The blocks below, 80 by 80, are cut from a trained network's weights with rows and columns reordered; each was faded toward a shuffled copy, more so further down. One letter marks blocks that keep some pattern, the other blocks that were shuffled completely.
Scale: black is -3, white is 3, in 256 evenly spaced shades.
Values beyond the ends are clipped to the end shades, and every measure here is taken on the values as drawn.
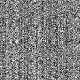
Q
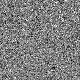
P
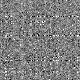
Q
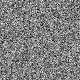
P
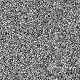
P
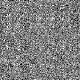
Q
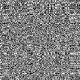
Q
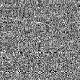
Q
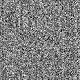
Q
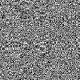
Q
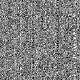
Q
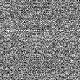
Q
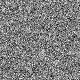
P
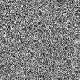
Q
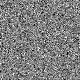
P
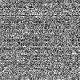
Q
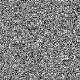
Q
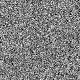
P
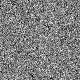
P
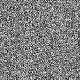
Q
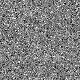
P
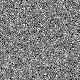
P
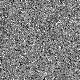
P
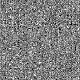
Q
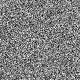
P
